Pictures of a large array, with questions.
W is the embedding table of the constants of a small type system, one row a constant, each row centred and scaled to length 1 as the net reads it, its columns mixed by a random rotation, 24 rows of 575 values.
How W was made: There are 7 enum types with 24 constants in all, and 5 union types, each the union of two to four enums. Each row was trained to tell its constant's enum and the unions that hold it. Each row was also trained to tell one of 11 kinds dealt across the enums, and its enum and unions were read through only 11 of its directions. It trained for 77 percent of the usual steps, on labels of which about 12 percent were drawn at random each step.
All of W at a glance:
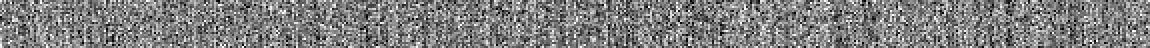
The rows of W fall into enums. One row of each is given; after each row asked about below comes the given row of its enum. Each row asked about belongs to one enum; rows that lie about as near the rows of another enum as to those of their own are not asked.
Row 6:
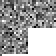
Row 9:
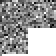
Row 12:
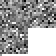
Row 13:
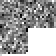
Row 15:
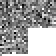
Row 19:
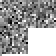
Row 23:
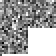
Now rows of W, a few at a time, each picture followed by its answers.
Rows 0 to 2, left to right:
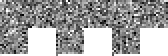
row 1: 15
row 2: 23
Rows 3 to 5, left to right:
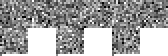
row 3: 15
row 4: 12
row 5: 19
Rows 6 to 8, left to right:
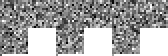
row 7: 19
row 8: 9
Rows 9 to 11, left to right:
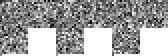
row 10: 9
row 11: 6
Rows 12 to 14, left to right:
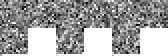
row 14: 13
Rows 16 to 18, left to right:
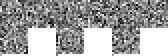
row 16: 13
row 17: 15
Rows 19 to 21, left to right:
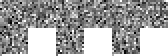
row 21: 13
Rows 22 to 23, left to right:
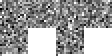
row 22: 19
